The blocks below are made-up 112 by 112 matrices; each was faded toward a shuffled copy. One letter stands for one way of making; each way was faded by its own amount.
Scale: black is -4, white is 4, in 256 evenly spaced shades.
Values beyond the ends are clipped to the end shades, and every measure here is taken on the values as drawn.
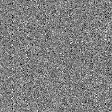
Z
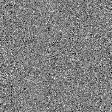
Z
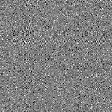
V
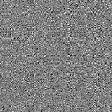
V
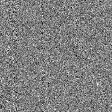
Z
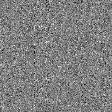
Z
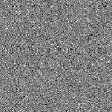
V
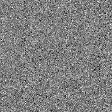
Z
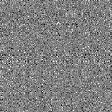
V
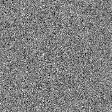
Z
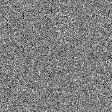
Z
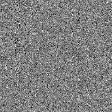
Z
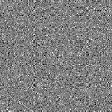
V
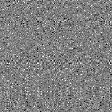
V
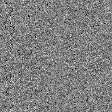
Z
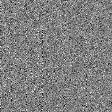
Z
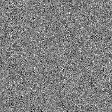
Z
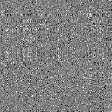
V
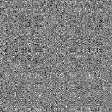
V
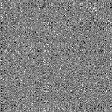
V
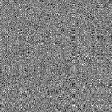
V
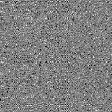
V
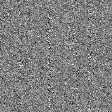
Z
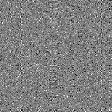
V
